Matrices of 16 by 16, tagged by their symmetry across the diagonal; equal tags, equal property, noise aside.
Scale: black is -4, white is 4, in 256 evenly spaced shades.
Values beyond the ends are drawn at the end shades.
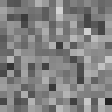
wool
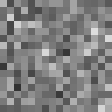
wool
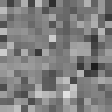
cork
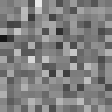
cork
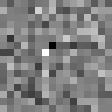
cork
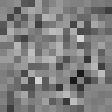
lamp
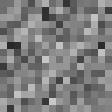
lamp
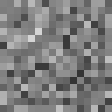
lamp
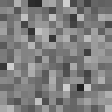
wool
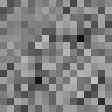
lamp
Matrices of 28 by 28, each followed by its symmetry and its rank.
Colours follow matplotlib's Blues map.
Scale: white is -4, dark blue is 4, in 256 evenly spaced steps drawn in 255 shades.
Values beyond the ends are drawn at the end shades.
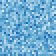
neither, full rank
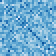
symmetric, full rank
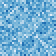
symmetric, full rank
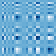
symmetric, rank one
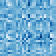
neither, rank three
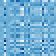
neither, rank two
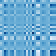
symmetric, rank one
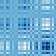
symmetric, rank one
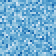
neither, full rank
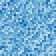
symmetric, full rank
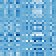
neither, rank two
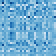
neither, rank three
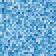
neither, full rank
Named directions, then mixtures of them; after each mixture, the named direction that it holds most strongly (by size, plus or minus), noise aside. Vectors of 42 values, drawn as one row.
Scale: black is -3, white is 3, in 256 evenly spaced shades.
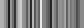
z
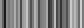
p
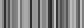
p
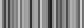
p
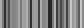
p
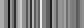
z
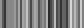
p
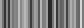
p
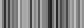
p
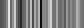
z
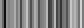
p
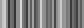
z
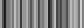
p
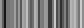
p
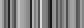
z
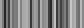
p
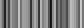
p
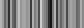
z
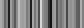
z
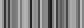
p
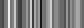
z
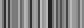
p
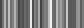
z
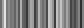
p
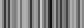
p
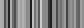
z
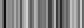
p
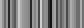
z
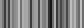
p
